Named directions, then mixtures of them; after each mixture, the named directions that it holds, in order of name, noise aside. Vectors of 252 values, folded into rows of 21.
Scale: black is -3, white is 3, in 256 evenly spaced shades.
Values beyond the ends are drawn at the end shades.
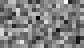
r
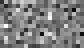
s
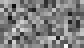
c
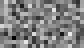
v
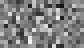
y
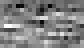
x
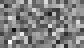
c, r, y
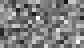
r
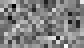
c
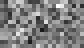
r, v, y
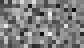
s, y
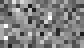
r, s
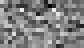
c, x, y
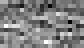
c, x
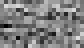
s, v, x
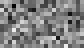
c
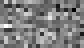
s, v, x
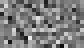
c, y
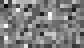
s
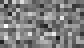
s, x, y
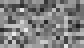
c, x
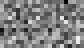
r, y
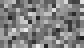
c, r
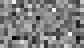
c, r, v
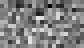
x, y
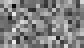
c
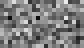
c, r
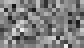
c
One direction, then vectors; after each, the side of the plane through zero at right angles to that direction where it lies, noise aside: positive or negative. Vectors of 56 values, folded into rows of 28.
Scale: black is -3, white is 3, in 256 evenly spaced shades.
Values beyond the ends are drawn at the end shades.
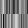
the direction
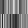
negative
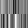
positive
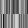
positive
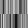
negative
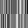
positive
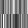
negative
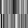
positive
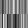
negative
